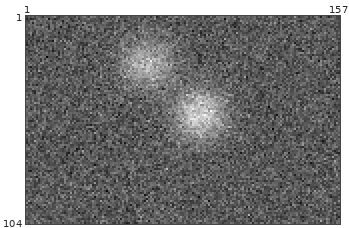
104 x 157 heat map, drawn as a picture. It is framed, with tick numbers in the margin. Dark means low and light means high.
No regular stripes run through it. There are two bumps. Neither half mirrors the other. No row or column stands out. The centre is the ninth with the highest average.
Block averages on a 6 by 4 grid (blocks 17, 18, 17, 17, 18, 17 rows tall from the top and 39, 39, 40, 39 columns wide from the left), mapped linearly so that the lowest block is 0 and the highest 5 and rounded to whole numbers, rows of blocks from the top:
0200
0510
0250
0130
0000
0000
